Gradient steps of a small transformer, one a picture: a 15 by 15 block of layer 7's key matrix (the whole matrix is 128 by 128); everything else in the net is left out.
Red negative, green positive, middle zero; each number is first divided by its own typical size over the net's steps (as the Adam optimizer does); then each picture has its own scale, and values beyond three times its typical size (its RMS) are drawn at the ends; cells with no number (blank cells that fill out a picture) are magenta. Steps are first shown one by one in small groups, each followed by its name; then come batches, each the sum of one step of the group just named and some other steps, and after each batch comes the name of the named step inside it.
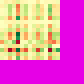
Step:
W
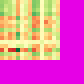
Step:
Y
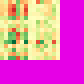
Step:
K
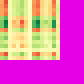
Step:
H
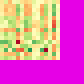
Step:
Y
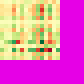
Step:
W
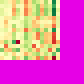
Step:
W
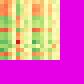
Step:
H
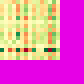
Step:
W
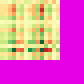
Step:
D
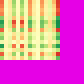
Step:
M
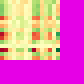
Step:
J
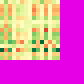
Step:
D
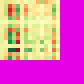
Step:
D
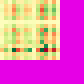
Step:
D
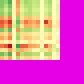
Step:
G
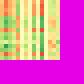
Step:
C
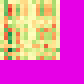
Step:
G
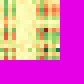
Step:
G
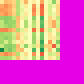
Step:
C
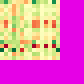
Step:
G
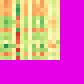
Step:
C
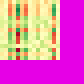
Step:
C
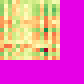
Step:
G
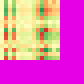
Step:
G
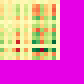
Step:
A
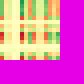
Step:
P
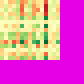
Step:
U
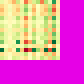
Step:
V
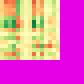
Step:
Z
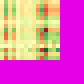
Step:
U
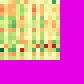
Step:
Z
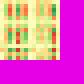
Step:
U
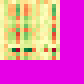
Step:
Z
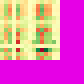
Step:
A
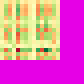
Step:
Z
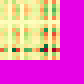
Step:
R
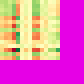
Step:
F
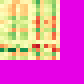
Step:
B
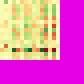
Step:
R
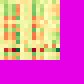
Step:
F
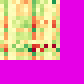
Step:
B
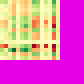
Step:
B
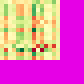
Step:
B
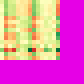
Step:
F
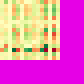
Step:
R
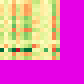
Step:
B
